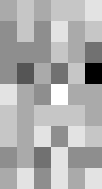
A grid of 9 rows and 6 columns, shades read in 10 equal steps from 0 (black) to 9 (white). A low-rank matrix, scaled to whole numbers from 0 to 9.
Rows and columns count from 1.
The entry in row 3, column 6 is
4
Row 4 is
5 3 6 4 7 0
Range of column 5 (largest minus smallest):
3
